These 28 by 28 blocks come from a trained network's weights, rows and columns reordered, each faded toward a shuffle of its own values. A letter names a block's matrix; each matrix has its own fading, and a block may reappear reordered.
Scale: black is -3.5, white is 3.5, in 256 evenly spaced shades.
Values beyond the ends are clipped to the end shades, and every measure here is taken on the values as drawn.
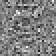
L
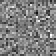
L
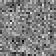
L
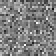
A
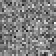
A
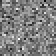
A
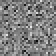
L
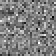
L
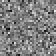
L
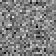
L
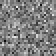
A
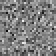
L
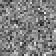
A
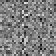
L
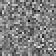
A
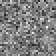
A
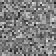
A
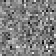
L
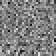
L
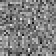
L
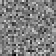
L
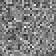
L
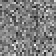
L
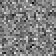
A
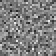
A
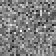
A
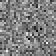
L
